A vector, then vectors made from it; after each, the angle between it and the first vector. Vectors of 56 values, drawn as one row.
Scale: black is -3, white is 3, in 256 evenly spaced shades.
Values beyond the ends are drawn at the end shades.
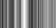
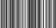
partly aligned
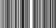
partly opposed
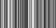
partly opposed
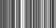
partly aligned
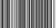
orthogonal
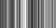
nearly parallel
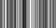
partly opposed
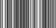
partly opposed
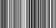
partly aligned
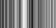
nearly parallel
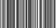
orthogonal
